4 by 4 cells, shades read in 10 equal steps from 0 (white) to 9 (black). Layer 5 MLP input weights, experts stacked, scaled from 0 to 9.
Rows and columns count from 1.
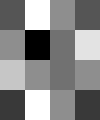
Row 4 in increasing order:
0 4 7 7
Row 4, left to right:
7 0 4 7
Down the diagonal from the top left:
6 9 5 7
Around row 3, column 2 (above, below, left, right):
9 0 2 5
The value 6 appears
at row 1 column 1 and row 1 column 4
